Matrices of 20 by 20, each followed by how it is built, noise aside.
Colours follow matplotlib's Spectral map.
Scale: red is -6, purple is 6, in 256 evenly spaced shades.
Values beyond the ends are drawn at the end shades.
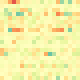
uneven rows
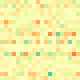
uneven rows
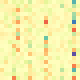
uneven columns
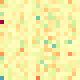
uneven columns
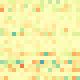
uneven rows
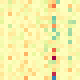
uneven columns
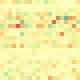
uneven rows
